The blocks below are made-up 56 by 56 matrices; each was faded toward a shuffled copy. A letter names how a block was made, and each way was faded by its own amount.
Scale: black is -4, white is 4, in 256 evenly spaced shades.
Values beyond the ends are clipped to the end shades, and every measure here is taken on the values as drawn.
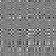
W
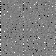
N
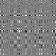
W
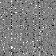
N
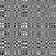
W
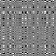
W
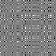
W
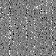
N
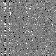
N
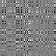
W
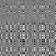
W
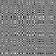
W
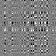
W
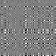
W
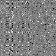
N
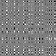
W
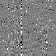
N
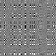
W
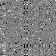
N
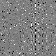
N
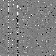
N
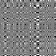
W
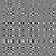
W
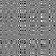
W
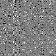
N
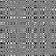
W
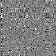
N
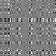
W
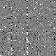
N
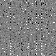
N
